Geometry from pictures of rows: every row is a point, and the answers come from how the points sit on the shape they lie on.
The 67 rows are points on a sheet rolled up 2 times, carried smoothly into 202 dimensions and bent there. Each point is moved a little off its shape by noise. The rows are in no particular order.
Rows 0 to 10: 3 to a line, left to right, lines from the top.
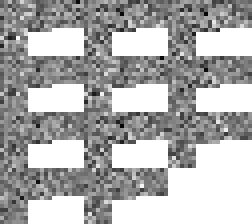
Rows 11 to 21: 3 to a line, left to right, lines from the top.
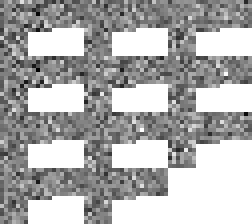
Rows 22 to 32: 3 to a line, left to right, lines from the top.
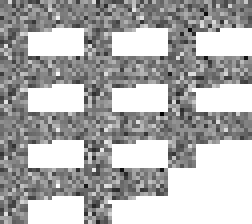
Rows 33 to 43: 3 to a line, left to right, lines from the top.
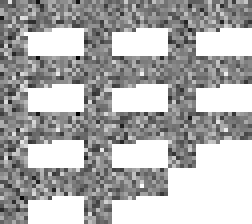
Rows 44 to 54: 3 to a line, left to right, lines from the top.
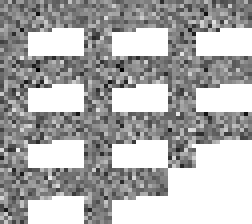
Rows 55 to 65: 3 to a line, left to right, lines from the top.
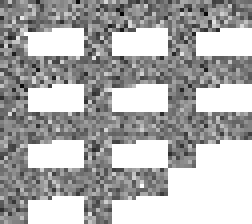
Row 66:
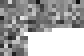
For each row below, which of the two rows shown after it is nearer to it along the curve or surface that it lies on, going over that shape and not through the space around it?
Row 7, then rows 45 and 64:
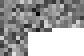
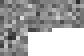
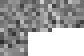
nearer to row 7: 45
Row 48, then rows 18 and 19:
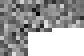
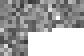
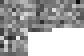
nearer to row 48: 19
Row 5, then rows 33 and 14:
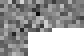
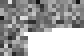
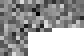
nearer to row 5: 14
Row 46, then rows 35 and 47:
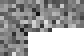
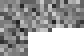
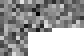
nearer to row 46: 47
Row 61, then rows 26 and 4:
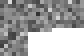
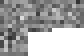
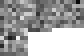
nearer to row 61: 26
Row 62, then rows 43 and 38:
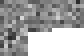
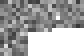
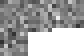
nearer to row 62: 43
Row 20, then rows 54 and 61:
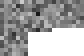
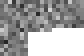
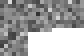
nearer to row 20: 54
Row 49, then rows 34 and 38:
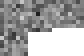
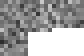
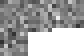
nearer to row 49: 34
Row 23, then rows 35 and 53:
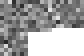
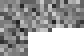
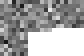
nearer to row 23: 53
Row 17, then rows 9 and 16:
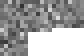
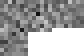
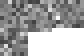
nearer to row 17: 9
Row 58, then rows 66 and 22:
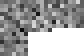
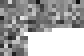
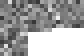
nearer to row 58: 22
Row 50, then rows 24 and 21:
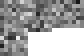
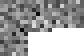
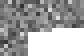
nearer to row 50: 24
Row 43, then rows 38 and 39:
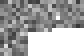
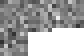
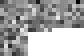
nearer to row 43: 38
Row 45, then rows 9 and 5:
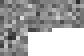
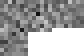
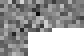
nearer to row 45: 5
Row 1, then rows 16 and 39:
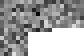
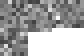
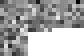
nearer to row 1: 39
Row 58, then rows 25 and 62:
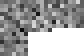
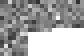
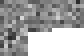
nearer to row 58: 25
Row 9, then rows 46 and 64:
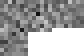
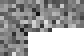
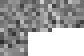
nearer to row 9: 64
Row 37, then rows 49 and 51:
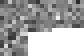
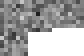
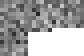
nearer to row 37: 49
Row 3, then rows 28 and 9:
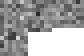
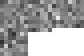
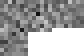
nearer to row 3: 9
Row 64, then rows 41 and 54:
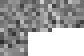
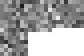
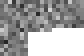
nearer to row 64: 54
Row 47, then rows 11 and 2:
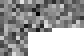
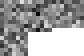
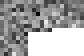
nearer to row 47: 11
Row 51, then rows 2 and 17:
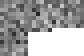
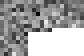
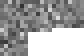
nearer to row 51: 17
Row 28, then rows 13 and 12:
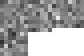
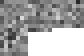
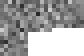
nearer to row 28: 12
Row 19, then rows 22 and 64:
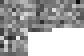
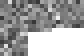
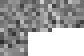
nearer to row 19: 22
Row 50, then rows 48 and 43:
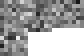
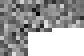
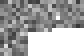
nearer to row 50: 48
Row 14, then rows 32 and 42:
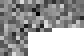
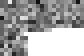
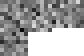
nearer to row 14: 42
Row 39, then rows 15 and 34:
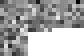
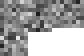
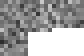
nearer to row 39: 15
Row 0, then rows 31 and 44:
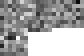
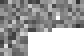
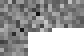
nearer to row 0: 31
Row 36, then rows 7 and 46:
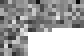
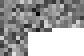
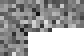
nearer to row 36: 7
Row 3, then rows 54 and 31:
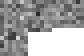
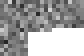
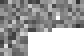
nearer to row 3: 31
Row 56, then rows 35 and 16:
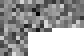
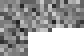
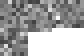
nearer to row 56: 35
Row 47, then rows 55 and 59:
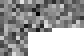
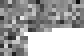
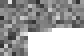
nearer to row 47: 55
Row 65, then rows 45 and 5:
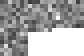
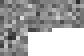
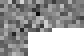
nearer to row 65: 45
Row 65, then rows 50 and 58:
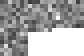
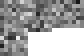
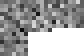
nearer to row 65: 58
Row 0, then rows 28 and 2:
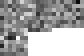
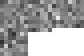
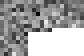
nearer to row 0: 2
